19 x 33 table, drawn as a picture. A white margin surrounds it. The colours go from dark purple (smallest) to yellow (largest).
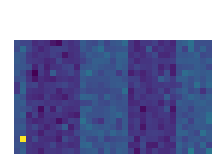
Upright stripes repeat 2 times across the table. The values are skewed, with a long tail toward high values. Values change most from cell to cell in the bottom left. Overall the values sit about 20% of the way up the scale.
